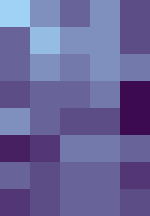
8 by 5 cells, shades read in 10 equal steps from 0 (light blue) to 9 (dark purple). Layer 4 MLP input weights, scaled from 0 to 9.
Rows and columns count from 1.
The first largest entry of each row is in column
5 5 1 5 5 1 5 1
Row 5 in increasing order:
3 5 6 6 9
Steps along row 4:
down same down up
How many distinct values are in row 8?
3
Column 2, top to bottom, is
3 1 3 5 5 7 6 6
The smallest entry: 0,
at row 1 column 1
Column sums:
39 36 37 33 52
